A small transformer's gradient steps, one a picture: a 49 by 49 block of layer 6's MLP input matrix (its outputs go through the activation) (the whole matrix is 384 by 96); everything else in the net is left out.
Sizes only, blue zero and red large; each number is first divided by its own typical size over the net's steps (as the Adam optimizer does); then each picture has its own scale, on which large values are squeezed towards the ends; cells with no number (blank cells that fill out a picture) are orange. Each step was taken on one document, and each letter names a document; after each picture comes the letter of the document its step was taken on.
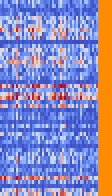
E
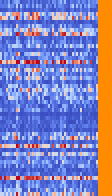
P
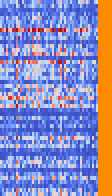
E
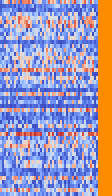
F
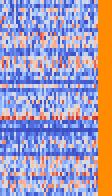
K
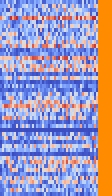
K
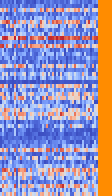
K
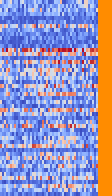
F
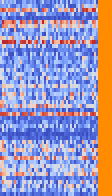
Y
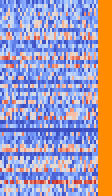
K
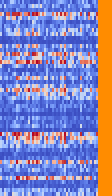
P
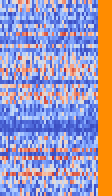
K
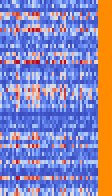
P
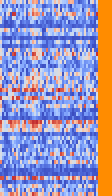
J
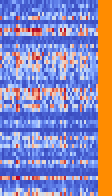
P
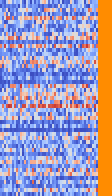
K
